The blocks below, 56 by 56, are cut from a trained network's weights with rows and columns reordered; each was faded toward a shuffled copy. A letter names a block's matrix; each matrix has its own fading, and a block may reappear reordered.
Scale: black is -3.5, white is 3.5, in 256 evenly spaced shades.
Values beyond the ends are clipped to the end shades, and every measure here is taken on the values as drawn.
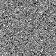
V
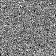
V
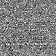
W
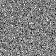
V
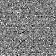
W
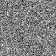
V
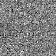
W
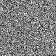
V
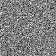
V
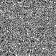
W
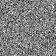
V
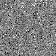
V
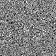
V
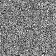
V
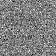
W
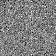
V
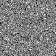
V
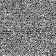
W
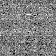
W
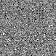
W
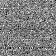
W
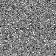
W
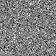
V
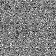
W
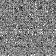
W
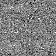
W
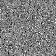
V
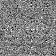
W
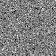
V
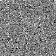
V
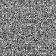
W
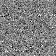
W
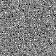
V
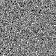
V
